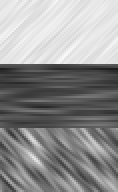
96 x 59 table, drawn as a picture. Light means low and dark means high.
The table splits into 3 rows of 1 panel. Panel 1,1: very low, slanting up to the right, faint in contrast. Panel 2,1: high, streaked across. Panel 3,1: middling, slanting down to the right, strong in contrast.
